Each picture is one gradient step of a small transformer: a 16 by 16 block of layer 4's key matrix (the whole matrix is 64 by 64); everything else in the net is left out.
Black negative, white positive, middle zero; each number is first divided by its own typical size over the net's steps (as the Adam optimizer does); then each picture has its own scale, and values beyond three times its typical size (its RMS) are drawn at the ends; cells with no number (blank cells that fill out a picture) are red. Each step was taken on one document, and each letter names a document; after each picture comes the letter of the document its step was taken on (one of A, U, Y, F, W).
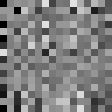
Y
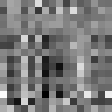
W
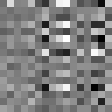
Y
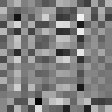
Y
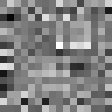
W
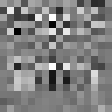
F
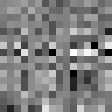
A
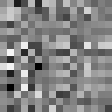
W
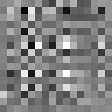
W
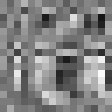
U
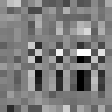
A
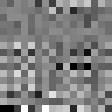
A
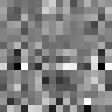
U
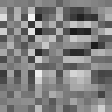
F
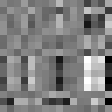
U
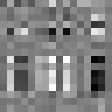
F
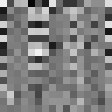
Y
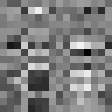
W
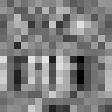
U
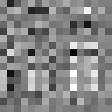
A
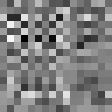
Y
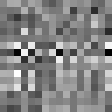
A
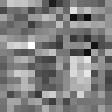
A
